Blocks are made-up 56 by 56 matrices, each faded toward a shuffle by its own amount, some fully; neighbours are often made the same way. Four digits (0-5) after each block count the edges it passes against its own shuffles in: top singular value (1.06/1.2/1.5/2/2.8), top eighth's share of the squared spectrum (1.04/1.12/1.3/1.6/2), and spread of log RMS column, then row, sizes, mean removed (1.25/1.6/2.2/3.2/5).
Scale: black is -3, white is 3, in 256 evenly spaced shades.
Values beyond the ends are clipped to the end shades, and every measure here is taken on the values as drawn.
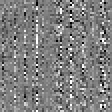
2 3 4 0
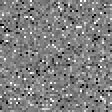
0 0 0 0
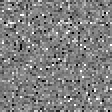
1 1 0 1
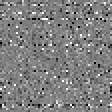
3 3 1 2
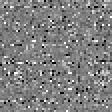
3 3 1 2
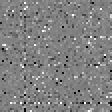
3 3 0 1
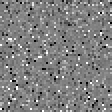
1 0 0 0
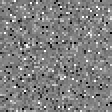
1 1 0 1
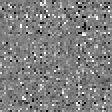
3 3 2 2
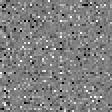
3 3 1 2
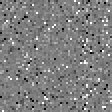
1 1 1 0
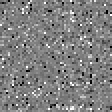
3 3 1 1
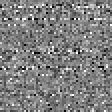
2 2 0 3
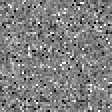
0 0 0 0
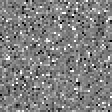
0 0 0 0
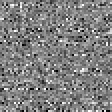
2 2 0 3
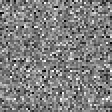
3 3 0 2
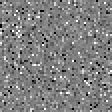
0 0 0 0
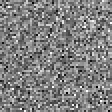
0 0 0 0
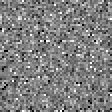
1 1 0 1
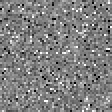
0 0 0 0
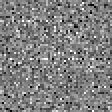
1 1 0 2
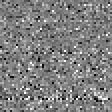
2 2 0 2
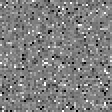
0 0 0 0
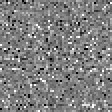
1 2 0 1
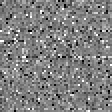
1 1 0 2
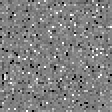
1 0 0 0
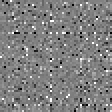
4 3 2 1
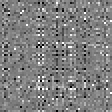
4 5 3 3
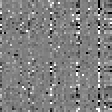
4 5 3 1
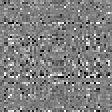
4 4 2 3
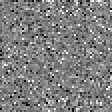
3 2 0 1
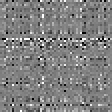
4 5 3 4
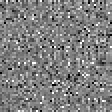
3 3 1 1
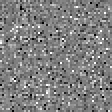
2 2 0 0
